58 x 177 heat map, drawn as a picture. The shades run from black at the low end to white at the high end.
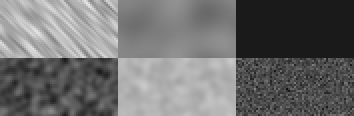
It is made of 2 by 3 panels. Panel 1,1: high, slanting down to the right. Panel 1,2: middling, smooth, faint in contrast. Panel 1,3: very low, flat. Panel 2,1: low, blotchy. Panel 2,2: high, blotchy, faint in contrast. Panel 2,3: low, fine-grained.
